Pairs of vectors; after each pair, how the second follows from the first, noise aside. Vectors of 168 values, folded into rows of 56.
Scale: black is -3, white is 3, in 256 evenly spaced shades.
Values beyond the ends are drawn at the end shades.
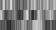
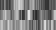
reversed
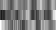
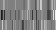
partly zeroed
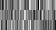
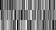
reversed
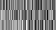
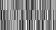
sign-scrambled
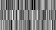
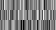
reversed
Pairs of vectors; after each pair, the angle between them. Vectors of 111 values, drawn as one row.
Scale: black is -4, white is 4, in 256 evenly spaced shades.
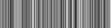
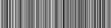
orthogonal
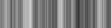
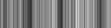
nearly opposite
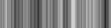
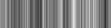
nearly parallel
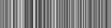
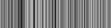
nearly opposite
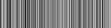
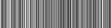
nearly opposite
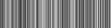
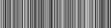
partly opposed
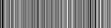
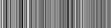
partly opposed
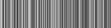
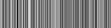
nearly parallel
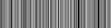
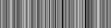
partly opposed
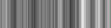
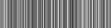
partly aligned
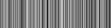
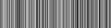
partly aligned
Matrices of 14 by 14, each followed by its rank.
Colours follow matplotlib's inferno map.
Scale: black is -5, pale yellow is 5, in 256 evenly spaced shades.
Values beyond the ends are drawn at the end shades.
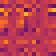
three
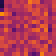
three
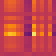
one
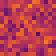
full rank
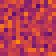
full rank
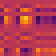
one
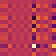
one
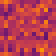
three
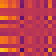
one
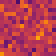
full rank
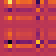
one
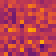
three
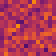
full rank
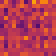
three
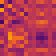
three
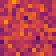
full rank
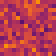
full rank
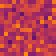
full rank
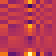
one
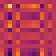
one
